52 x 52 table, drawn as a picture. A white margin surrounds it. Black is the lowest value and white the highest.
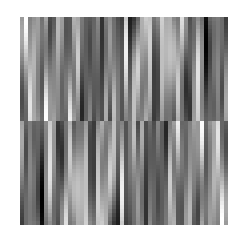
Symmetry: a half turn. Grain: streaks running down. Slope: none. Histogram: bell-shaped.
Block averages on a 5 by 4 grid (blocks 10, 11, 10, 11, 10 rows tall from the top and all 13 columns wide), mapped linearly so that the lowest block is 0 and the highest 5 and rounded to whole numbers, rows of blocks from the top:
3 0 5 0 | 3 0 4 1 | 3 1 1 3 | 1 4 0 3 | 0 5 0 3
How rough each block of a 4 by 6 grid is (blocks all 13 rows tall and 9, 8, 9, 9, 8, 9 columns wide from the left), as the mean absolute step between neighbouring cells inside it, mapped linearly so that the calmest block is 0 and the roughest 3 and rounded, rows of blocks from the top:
1 1 0 3 0 2 / 2 2 1 2 1 2 / 2 1 2 1 2 2 / 2 0 3 0 1 1
